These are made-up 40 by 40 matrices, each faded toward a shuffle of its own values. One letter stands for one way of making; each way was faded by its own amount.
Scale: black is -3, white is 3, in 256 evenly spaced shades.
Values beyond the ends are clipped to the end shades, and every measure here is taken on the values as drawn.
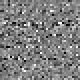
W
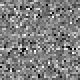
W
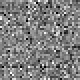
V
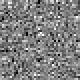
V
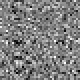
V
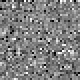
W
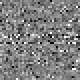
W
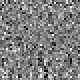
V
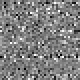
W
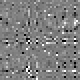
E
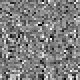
V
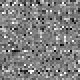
W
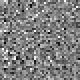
V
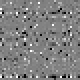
E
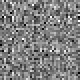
V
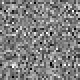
V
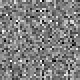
V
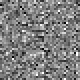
V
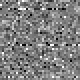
W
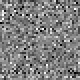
W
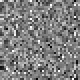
V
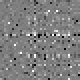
E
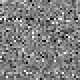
W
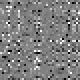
E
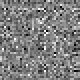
V
